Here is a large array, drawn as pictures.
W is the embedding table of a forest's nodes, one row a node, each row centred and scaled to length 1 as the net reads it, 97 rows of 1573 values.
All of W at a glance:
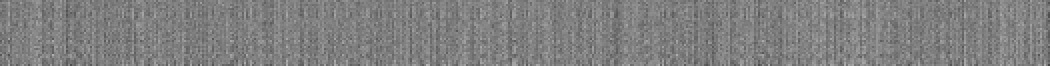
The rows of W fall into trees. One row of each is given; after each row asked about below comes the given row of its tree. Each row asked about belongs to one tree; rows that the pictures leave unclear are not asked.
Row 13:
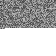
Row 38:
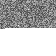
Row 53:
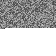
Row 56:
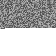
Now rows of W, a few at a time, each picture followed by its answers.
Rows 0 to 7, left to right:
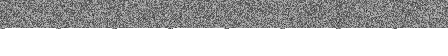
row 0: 53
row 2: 56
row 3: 38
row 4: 53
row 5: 38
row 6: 13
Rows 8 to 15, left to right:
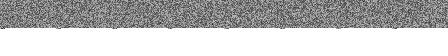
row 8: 38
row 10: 38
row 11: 56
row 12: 53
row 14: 53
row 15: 53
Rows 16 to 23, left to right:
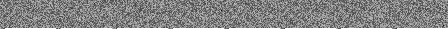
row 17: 13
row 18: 53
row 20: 53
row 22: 53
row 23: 53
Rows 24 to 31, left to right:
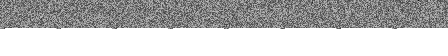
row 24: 53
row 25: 53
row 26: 53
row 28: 13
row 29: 56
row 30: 56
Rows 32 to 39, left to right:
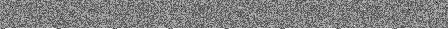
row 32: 38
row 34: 38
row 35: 38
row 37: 38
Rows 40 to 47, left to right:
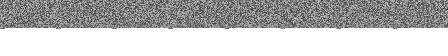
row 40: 56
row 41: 38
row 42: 13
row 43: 38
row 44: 53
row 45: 53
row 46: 53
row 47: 38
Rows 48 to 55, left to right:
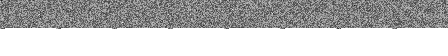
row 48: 56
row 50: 56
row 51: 13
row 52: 56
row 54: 38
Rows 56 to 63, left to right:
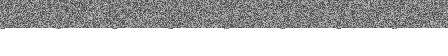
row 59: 53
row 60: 56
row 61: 56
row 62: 56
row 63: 56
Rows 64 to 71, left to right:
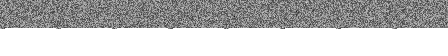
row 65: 56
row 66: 38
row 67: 53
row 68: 13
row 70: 53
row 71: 53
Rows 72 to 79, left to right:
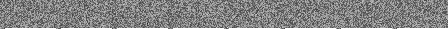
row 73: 53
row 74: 13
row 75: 13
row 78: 38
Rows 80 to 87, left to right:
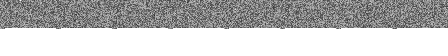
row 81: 56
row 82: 56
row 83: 56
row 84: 56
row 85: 56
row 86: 38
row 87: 56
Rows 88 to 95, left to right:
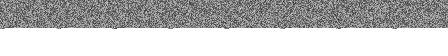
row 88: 53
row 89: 53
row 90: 53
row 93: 53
